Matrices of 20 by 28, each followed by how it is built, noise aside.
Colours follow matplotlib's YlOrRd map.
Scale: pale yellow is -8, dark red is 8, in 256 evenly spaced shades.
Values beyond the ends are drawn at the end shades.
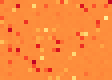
sparse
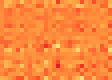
low rank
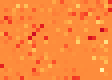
sparse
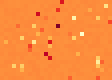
sparse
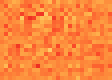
low rank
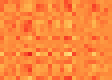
low rank
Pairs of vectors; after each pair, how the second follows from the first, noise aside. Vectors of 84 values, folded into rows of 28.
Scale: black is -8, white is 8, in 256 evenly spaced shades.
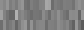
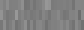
shrunk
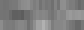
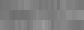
shrunk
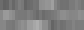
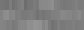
shrunk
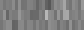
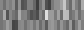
scaled up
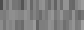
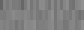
shrunk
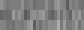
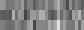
scaled up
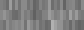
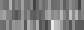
scaled up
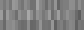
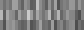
scaled up
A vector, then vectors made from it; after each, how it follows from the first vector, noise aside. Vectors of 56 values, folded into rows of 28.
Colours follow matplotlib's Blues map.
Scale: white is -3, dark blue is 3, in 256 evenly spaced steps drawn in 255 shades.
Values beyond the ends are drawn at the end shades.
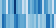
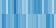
shrunk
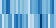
reversed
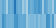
shrunk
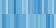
shrunk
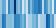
copied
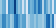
copied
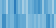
shrunk
